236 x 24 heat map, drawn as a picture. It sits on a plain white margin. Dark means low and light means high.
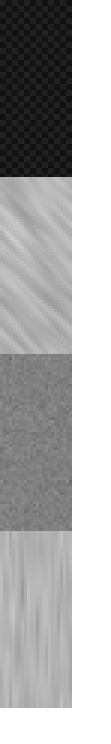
The table splits into 4 rows of 1 panel. Panel 1,1: very low, checkered, faint in contrast. Panel 2,1: high, slanting down to the right, faint in contrast. Panel 3,1: middling, fine-grained, faint in contrast. Panel 4,1: high, streaked downward, faint in contrast.
